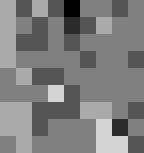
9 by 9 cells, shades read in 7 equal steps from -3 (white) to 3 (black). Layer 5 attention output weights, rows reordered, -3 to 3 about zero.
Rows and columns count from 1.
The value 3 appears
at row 1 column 5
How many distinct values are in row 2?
4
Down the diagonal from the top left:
-1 0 1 0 0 0 -1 2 1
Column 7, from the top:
0 -1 0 0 0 0 -1 -2 -2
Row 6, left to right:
0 0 0 -2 1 0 0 0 0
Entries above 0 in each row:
4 3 3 2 2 1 4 2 1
